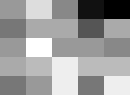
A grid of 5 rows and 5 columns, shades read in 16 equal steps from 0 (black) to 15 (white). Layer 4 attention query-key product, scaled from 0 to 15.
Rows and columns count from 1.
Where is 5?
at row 2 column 4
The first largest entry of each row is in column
2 2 2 3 3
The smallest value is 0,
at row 1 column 5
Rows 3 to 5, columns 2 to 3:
15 9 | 11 14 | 9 14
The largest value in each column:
10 15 14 11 14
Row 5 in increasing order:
7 7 9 14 14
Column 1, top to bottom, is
9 7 9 10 7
